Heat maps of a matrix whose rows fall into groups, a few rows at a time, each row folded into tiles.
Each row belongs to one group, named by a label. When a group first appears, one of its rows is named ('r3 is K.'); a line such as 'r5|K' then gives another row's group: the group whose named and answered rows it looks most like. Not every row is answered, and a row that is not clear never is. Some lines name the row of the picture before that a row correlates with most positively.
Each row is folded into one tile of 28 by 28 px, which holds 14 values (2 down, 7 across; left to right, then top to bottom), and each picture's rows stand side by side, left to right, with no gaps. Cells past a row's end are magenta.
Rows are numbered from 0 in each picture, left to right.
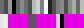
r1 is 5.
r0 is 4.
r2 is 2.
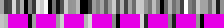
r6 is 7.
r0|4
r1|5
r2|4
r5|2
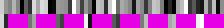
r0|2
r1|5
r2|7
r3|2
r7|4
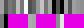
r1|4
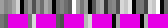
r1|4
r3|4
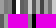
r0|7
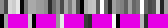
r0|5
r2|4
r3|7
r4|2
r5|2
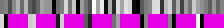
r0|2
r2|5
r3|5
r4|5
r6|2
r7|2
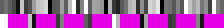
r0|4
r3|2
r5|5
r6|7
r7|7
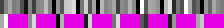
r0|4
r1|4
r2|5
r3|7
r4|4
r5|2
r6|7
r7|4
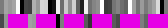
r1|5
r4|7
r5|5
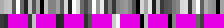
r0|7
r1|7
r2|7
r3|5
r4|4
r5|7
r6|5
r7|2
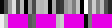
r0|4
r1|5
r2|4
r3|7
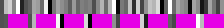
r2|2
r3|2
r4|2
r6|2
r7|4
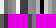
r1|7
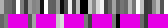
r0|7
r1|7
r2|4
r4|2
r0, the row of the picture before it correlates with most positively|0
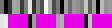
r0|4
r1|7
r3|7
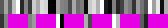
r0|5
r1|5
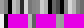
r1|5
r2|4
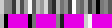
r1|7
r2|7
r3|4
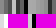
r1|2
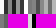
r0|2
